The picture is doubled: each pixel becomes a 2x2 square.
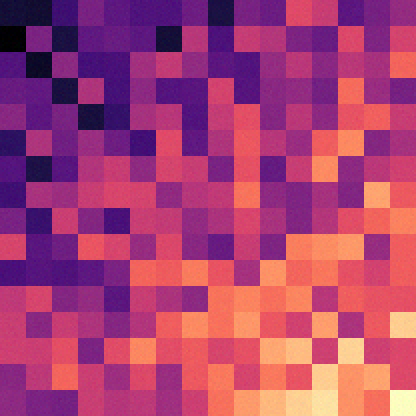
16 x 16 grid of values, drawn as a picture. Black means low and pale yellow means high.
No regular stripes run through it. The top left is the ninth with the lowest average. Overall the values sit about 50% of the way up the scale. The histogram is bell-shaped. The bottom right is the ninth with the highest average. There is an overall slope up to the bottom right. The texture is fine-grained noise. Neither half mirrors the other.
